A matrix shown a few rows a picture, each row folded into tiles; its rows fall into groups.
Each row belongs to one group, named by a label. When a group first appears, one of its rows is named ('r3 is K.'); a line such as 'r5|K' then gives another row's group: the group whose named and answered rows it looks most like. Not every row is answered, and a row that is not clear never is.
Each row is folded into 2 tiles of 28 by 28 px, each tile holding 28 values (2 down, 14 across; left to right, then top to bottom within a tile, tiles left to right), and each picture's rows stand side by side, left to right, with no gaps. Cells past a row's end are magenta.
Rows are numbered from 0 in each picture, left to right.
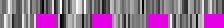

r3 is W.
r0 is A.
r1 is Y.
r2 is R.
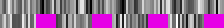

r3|A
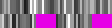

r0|W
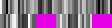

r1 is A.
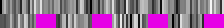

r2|A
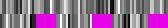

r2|R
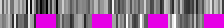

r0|R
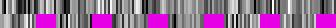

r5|A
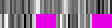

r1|A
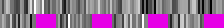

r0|W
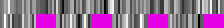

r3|W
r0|A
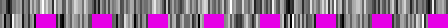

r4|R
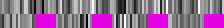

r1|Y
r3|W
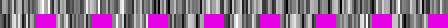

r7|R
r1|W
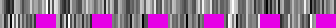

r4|A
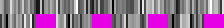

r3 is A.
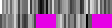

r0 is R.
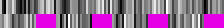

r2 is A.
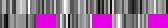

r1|A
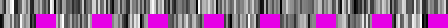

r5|R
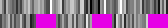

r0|W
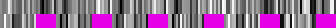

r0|A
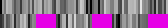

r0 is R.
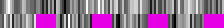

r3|Y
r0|A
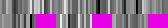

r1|A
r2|W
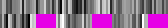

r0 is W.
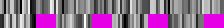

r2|R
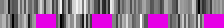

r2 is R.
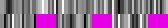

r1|R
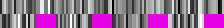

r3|W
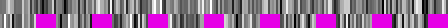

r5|R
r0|A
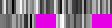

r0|Y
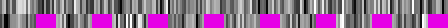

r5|W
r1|R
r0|Y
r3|R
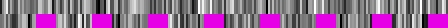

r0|R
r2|Y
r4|R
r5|W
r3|W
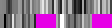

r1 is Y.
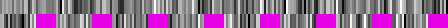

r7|A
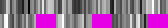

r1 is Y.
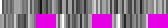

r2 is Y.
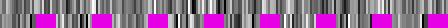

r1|Y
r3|W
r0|W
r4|R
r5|A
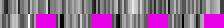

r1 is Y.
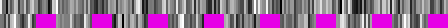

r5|R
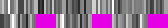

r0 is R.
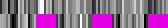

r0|R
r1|Y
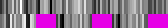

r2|Y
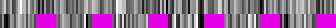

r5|Y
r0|Y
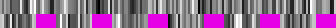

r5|W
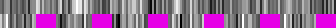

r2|Y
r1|Y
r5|A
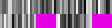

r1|W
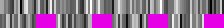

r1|W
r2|R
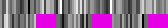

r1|Y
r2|W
